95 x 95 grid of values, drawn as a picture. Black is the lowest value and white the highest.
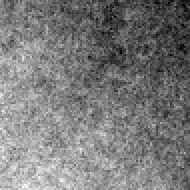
There is an overall slope up to the bottom left. No row or column stands out. The ninth with the lowest average is the top right. The ninth with the highest average is the bottom left. No regular stripes run through it.
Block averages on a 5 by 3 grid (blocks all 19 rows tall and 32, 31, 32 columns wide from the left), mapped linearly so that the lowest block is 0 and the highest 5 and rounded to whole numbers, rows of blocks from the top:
210 | 310 | 421 | 432 | 543
